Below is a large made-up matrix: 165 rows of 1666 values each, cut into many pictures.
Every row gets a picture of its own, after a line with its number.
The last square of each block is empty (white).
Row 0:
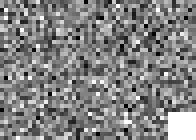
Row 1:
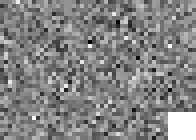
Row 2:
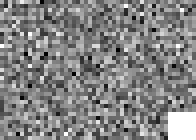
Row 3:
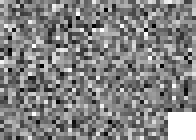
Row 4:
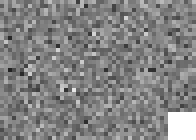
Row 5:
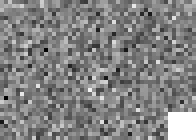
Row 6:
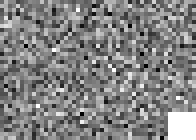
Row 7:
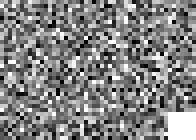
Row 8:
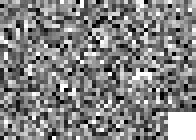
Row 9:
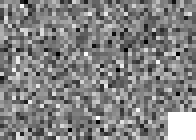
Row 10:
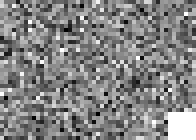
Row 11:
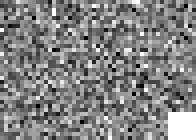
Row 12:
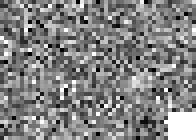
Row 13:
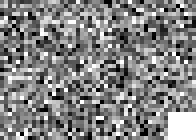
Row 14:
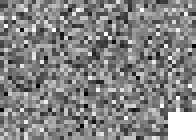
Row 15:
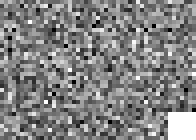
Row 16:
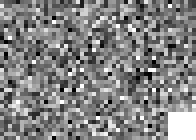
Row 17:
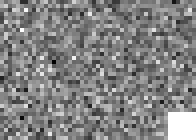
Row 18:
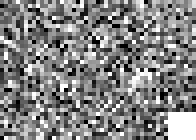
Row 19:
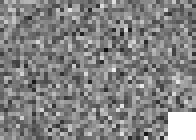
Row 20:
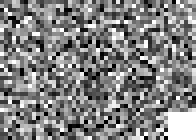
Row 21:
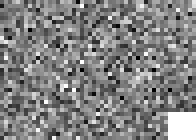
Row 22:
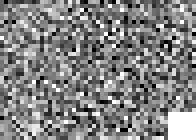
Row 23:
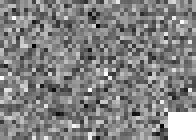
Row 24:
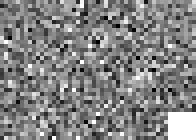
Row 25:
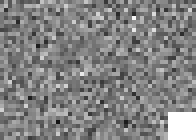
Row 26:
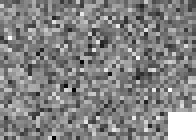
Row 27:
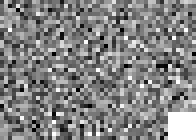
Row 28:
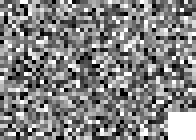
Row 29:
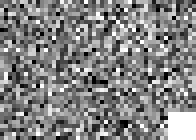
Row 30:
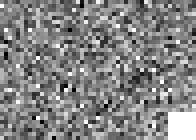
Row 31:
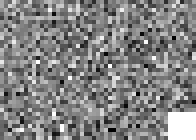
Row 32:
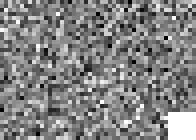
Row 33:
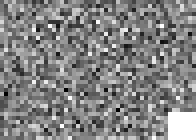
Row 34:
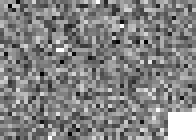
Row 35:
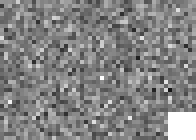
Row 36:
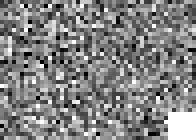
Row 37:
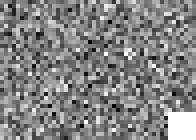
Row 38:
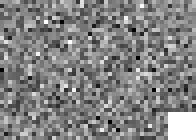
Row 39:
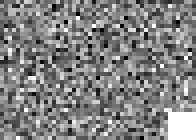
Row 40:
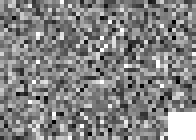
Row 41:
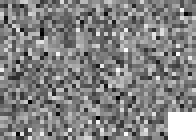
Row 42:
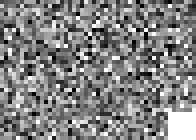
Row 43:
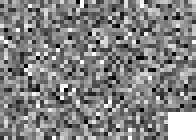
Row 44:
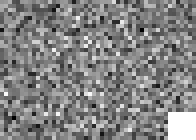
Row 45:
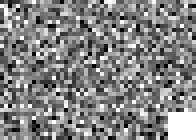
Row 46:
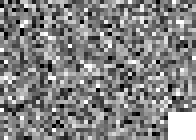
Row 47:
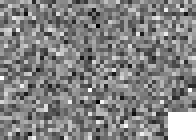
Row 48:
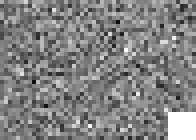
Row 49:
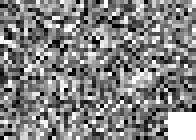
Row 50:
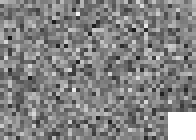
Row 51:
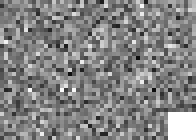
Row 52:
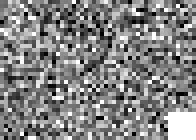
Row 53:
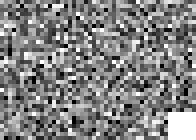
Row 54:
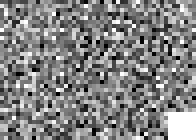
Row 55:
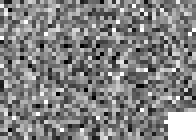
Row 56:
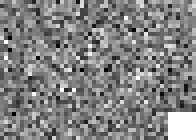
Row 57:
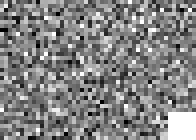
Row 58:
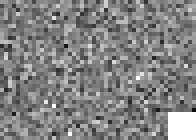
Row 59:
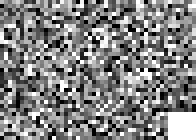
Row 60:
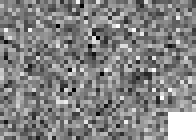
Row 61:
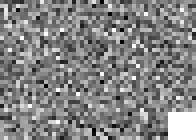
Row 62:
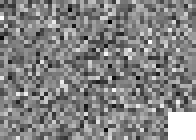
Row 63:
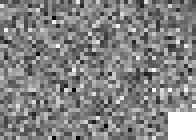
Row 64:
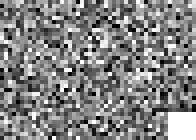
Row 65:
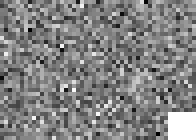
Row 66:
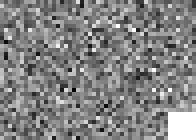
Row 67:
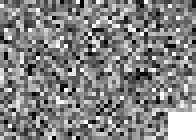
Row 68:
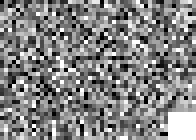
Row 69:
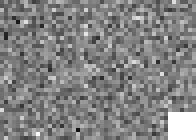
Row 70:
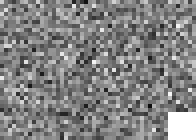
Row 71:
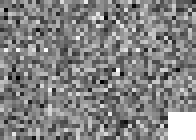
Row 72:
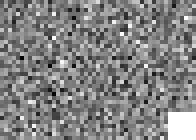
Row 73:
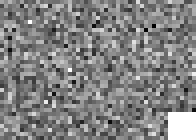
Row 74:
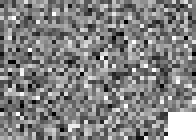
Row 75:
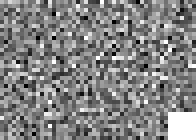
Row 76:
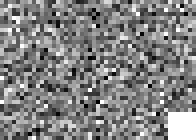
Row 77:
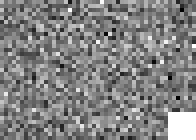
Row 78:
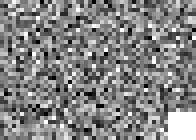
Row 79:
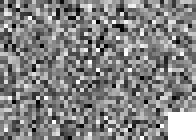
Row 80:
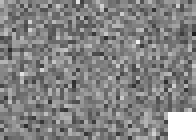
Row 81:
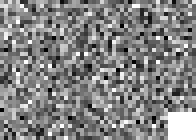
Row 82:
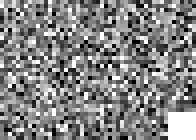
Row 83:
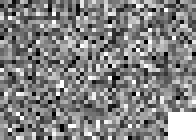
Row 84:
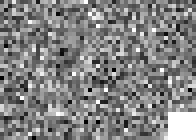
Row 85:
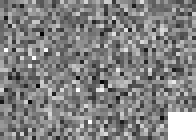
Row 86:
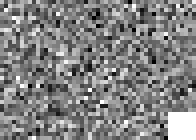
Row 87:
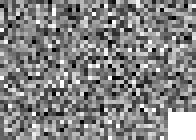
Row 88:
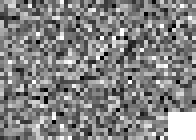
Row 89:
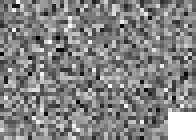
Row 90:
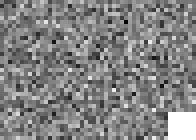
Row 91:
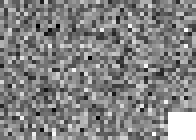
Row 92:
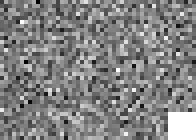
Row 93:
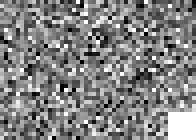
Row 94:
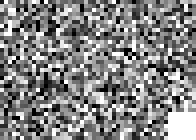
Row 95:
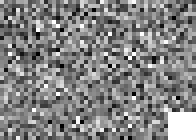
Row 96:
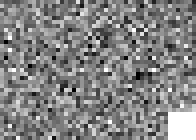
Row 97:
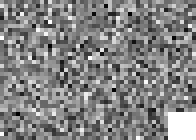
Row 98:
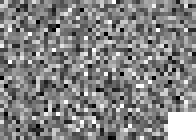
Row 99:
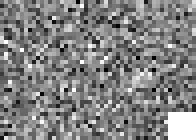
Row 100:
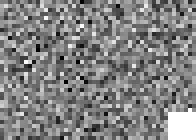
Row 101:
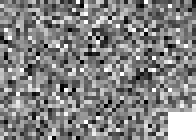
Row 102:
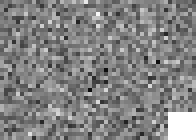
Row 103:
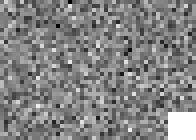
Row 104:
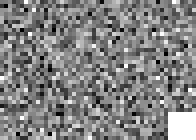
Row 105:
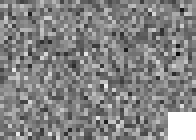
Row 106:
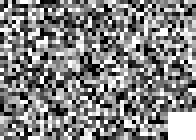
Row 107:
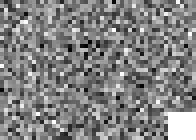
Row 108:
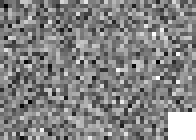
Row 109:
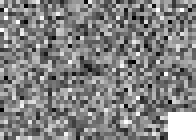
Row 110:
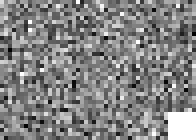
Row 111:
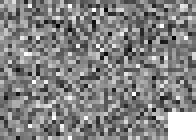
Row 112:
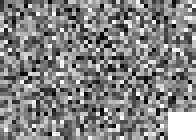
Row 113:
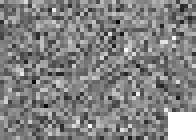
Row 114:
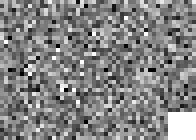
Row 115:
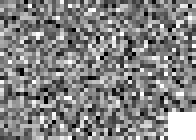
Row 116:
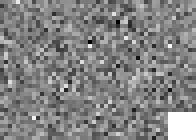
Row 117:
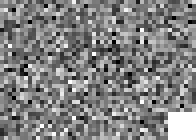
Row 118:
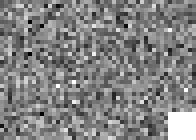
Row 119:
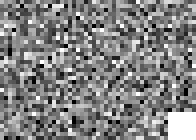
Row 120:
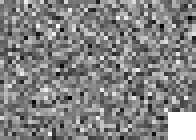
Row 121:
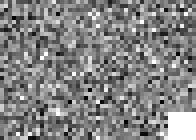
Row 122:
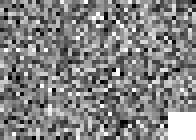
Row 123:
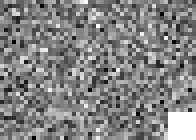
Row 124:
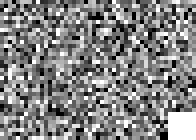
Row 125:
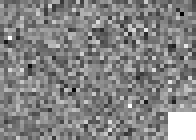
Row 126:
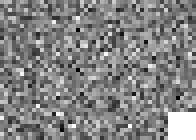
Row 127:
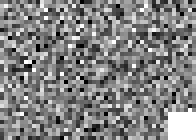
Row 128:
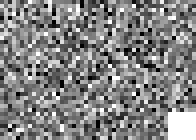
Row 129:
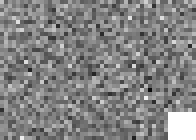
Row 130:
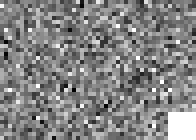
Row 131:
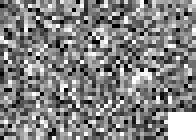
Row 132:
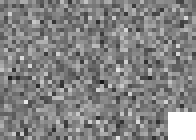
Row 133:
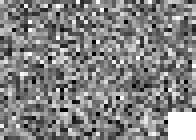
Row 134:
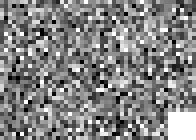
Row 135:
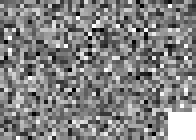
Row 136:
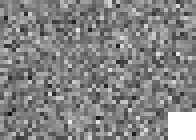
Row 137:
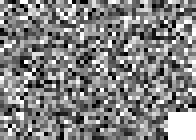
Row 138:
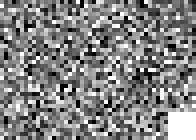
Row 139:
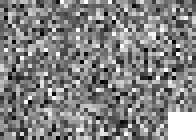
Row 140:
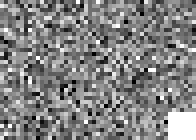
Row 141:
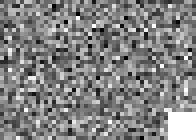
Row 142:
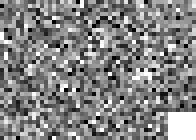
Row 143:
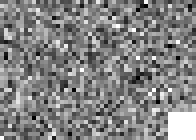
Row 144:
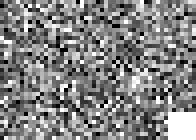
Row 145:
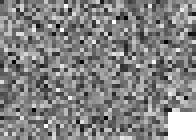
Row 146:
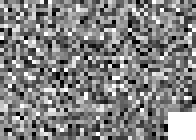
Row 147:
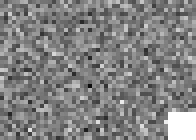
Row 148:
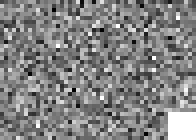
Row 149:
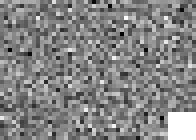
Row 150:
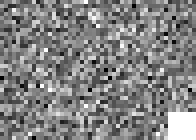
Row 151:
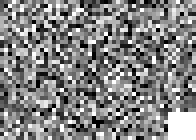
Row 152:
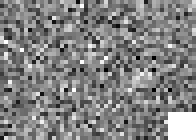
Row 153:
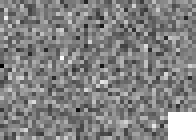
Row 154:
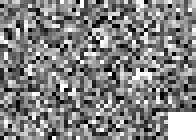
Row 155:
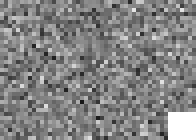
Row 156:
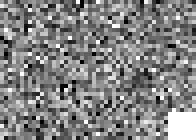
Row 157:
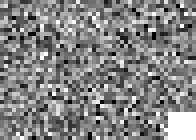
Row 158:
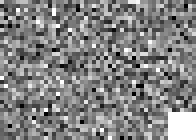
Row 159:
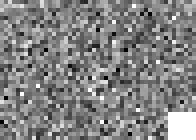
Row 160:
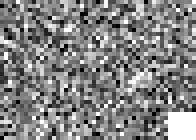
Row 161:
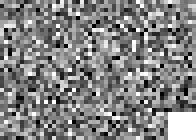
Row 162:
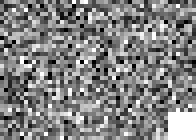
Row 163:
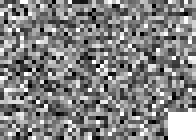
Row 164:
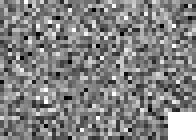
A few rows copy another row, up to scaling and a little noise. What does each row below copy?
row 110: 80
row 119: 53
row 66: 67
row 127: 100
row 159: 5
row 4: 114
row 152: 99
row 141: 39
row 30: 130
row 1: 116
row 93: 101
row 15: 73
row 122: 71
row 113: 48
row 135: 42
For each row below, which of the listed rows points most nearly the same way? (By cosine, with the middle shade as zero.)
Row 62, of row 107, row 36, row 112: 112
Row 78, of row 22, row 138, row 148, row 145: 145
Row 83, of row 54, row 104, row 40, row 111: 104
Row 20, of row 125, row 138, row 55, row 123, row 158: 55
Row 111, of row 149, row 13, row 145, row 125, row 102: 145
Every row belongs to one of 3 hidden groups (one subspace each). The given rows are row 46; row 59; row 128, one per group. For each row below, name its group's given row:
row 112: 128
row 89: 59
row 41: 46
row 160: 59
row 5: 46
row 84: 46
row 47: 46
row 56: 59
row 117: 59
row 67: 59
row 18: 59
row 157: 46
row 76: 46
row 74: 128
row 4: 59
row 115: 128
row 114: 59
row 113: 128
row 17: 46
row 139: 46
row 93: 59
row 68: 128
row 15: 59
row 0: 46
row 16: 59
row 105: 46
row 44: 128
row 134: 46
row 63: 59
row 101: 59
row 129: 46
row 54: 128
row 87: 128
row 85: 46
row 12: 59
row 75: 128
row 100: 46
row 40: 128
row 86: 46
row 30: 59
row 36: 59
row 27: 128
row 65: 59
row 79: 128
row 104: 46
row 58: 59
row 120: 128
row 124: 46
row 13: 46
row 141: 59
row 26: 59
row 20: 128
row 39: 59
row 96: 59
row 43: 59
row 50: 59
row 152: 59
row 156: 59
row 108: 46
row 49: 59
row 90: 128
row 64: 59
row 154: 59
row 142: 59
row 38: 59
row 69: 46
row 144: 59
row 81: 46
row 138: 59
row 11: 128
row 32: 46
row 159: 46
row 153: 46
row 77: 128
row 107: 128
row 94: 128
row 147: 46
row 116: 59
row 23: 46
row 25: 46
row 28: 46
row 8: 59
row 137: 46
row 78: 128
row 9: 46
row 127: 46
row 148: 59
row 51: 59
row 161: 59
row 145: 128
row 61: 128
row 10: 59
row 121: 46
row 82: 128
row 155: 46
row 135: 59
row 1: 59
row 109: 46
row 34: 59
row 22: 128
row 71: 46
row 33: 128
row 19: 128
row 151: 128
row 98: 128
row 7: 128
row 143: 59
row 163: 46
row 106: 46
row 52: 46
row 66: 59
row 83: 128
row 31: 128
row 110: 59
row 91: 128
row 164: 128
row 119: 59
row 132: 46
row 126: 128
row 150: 46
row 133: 59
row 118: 59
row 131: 59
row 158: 128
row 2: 46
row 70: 46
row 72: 128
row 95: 128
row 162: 46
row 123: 46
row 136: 46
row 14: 128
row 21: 59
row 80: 59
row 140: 59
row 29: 46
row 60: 59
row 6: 128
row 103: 128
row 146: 128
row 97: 128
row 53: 59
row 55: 128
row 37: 128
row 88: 128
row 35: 59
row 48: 128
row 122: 46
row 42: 59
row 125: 59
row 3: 59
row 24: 59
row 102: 46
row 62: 128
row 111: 128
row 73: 59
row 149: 128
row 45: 128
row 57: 46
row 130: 59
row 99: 59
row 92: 46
